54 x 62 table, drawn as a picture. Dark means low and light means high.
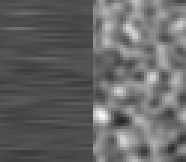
It is made of 1 by 2 panels. Panel 1,1: low, streaked across, faint in contrast. Panel 1,2: middling, blotchy, strong in contrast.
